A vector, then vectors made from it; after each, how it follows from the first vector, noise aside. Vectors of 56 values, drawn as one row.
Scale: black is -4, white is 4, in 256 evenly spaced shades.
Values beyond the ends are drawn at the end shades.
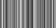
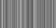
shrunk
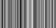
negated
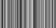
negated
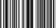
scaled up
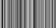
negated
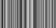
negated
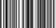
scaled up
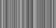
shrunk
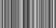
reversed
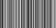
sign-scrambled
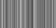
shrunk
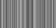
shrunk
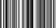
scaled up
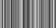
reversed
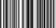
scaled up
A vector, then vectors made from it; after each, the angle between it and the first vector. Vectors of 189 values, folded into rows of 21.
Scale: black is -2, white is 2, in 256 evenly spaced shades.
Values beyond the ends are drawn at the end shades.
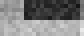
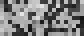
orthogonal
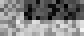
nearly parallel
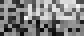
partly opposed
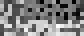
partly aligned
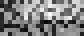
partly opposed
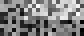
partly opposed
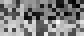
partly aligned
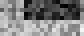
nearly parallel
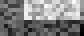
nearly opposite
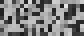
orthogonal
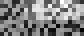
partly opposed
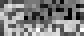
partly aligned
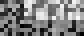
partly opposed
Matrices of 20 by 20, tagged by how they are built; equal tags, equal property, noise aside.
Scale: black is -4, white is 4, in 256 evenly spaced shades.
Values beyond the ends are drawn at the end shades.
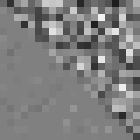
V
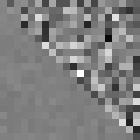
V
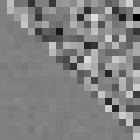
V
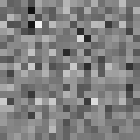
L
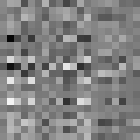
L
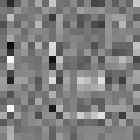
L
